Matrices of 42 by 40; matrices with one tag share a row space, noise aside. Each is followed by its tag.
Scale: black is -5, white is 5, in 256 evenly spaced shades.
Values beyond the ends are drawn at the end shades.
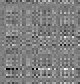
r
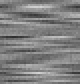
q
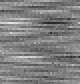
q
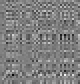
r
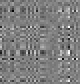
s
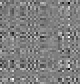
s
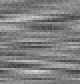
q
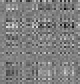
r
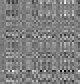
r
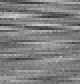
q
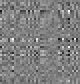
s
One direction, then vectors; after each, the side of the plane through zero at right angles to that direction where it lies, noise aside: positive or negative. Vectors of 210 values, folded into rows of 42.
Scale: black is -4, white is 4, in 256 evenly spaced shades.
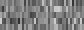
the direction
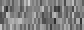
negative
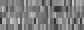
negative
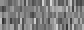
positive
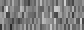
positive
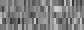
positive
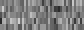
negative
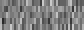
positive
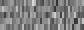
negative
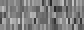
negative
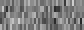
negative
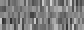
positive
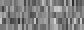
positive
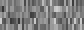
positive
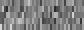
negative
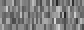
positive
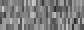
negative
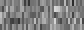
positive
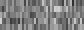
positive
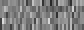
negative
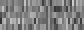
negative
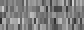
negative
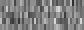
positive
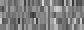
positive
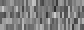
negative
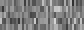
positive
